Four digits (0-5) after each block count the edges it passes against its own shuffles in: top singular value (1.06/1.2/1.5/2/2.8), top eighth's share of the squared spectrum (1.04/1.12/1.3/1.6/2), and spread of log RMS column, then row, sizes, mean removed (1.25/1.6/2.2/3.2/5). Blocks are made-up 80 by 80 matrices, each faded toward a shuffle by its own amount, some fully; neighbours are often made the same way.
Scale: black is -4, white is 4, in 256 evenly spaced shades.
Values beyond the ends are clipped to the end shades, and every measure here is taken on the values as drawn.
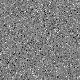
2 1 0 0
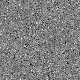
0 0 0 0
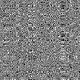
4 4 2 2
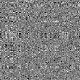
4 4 2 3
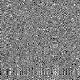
4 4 2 2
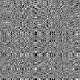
5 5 3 3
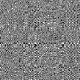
4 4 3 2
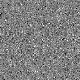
3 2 1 1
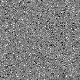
3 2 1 1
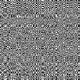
5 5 3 3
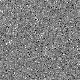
3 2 0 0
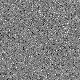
1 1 0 0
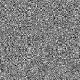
4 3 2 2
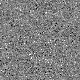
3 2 1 0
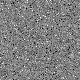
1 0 0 0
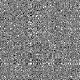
4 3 2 2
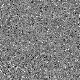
3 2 1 1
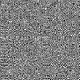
4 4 2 2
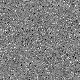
2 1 0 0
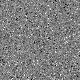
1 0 0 0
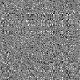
4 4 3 2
